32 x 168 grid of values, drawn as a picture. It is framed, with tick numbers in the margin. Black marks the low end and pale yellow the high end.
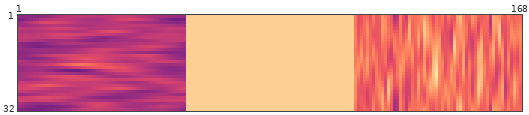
It is made of 1 by 3 panels. Panel 1,1: middling, streaked across. Panel 1,2: very high, flat. Panel 1,3: high, streaked downward.
